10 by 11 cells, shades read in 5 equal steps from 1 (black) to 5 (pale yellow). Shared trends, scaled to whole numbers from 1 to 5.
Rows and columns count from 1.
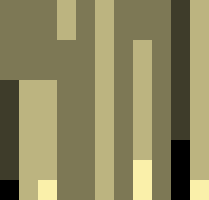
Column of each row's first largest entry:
4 4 6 6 2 2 2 2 8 3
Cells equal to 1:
4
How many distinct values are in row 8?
4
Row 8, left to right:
2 4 4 3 3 4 3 4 3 1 4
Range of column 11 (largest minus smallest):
1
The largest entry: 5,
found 4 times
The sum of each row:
35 35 35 35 36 36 36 35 36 37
